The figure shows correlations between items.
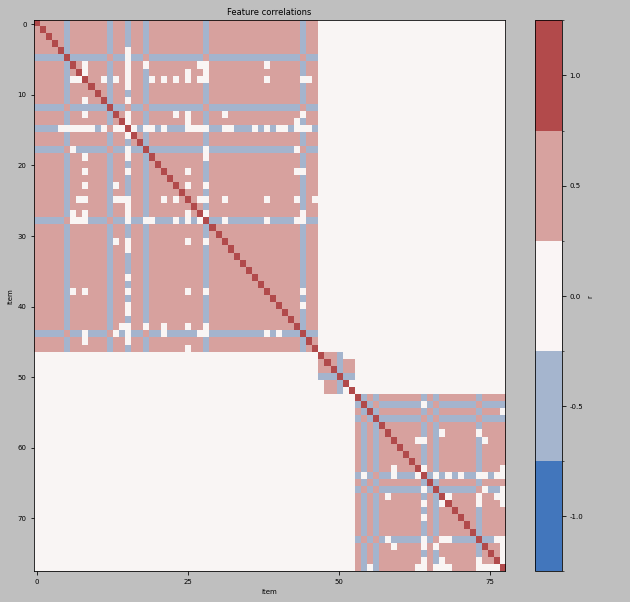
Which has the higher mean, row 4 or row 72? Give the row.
4
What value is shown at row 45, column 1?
0.5
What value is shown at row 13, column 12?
-0.5
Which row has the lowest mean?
5
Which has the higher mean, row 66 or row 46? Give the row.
46
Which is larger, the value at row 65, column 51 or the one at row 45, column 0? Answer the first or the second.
the second
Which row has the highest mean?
40
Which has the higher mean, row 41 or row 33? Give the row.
41
